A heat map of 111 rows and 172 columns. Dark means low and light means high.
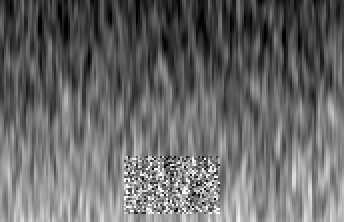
An odd patch, rougher than its surroundings, sits in the bottom middle. On average the colour sits 40% of the way up the scale. The bottom middle is the roughest part. Values rise toward the bottom. Streaks run downward.
